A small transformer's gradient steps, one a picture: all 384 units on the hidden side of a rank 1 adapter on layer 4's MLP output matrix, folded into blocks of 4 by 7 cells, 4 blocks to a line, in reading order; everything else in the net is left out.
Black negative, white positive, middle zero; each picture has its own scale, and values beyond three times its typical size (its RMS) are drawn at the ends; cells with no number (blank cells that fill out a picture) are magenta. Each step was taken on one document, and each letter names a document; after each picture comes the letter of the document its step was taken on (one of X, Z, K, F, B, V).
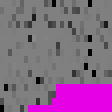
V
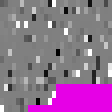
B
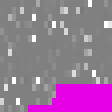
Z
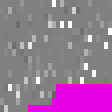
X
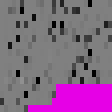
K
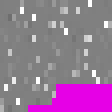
Z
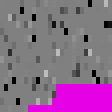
Z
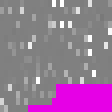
X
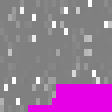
Z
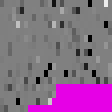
B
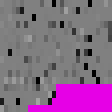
B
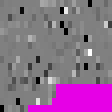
Z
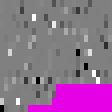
K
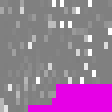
X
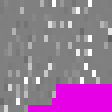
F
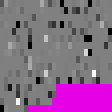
F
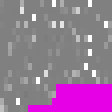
K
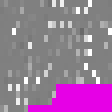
F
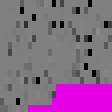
K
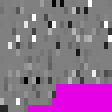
K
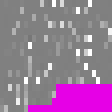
F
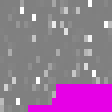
Z
